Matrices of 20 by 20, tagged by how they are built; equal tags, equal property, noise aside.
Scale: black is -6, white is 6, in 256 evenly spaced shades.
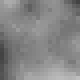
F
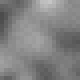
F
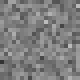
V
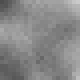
F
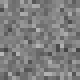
V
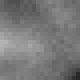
F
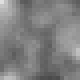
F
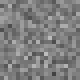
V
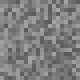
V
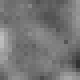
F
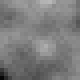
F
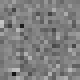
V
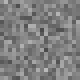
V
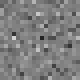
V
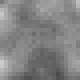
F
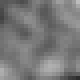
F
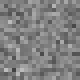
V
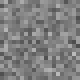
V
